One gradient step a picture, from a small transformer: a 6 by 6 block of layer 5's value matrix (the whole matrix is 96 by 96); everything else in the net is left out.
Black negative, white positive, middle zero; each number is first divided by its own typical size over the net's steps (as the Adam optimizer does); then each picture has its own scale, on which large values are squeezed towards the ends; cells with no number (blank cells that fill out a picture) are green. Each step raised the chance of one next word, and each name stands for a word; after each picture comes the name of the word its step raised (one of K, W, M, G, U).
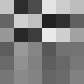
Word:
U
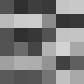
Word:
U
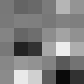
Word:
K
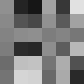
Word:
K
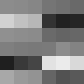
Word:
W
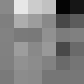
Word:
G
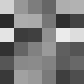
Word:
U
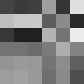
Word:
U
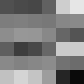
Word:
K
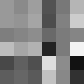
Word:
W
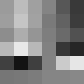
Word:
W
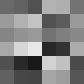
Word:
W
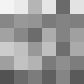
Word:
G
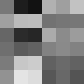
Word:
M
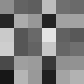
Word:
M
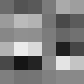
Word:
W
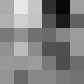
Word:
G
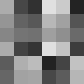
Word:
K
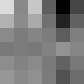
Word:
G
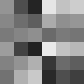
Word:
K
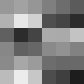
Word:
M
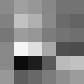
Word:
W
